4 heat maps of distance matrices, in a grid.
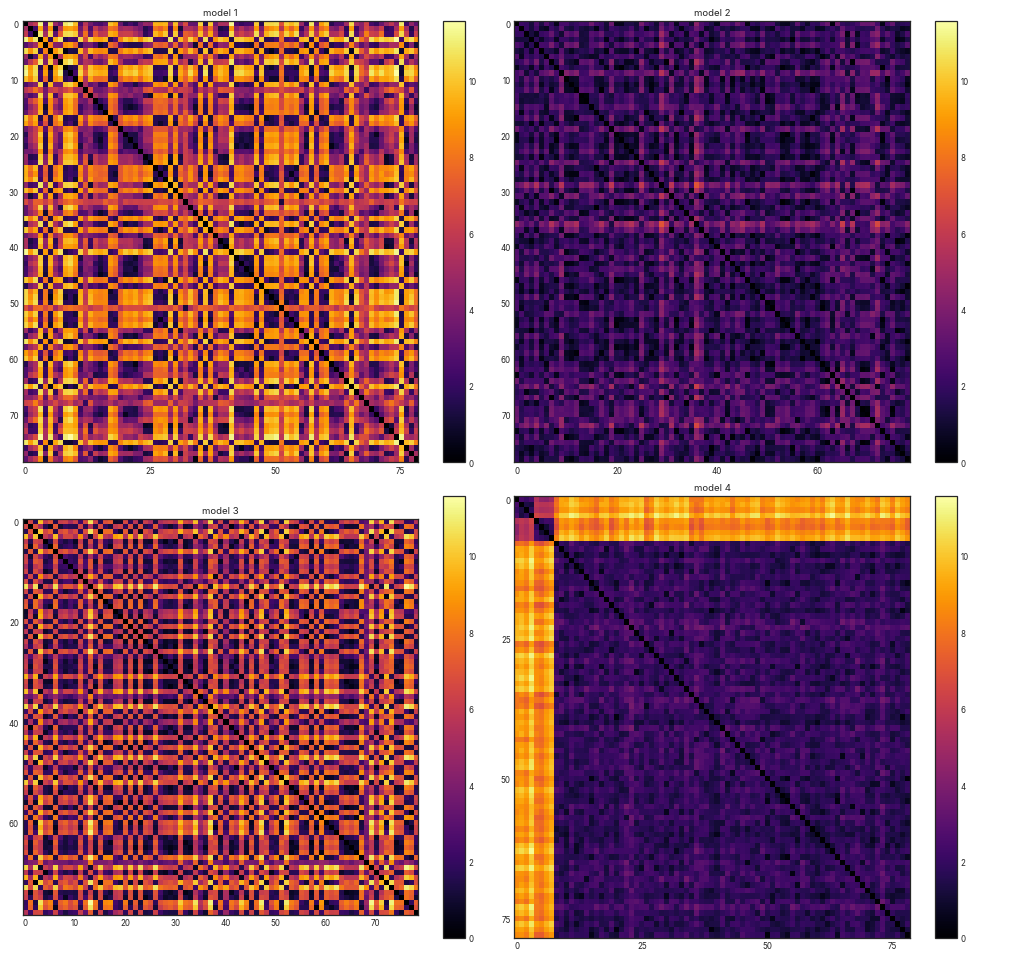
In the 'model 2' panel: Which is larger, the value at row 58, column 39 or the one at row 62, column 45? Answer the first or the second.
the second
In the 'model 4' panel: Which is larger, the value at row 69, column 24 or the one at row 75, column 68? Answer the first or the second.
the first
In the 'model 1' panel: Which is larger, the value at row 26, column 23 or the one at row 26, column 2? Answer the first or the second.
the second
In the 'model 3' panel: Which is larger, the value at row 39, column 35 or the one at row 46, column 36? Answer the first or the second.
the first
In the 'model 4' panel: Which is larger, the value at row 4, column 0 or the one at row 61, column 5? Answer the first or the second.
the second
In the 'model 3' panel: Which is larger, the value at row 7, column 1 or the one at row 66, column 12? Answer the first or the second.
the second
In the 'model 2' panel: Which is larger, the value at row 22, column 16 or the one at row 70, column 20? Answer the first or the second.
the second
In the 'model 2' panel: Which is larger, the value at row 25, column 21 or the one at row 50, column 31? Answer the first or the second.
the first
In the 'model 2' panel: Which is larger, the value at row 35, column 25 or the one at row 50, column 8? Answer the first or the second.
the first
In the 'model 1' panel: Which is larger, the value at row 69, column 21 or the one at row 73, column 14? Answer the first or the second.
the second
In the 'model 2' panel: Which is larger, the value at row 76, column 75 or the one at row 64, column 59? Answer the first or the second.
the second
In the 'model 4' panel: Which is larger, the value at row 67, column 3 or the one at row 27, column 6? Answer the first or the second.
the first
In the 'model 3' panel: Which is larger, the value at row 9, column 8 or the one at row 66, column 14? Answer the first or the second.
the first
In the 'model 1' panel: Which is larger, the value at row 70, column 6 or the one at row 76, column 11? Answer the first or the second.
the first
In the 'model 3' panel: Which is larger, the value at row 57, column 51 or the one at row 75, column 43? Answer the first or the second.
the first
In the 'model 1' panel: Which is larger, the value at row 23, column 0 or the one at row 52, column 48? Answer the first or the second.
the first
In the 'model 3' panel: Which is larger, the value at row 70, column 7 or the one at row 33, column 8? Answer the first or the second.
the first
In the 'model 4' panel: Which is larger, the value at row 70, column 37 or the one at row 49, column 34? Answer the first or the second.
the second
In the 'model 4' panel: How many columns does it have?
79
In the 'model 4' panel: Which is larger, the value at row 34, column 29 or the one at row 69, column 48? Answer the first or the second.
the second
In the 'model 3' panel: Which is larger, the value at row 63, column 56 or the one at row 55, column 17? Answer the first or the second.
the second
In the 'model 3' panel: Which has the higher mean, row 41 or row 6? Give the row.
6
